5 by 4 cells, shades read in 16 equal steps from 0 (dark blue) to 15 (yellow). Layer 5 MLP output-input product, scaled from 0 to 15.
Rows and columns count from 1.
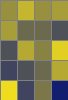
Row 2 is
10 6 6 4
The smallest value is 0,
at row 5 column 4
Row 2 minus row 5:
-5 3 -1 4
